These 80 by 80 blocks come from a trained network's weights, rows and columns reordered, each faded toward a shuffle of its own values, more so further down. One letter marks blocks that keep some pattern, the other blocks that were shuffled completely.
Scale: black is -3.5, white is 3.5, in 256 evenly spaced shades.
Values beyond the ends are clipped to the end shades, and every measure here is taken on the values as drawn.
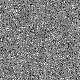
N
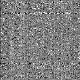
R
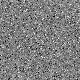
N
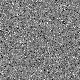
N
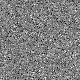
N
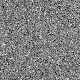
N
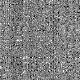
R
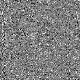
R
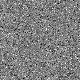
N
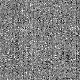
R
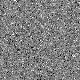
N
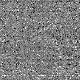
R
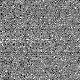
R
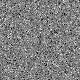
N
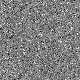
N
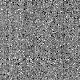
R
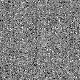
R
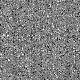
R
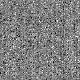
R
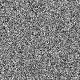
N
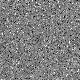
N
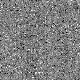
R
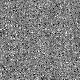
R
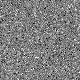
N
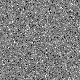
N
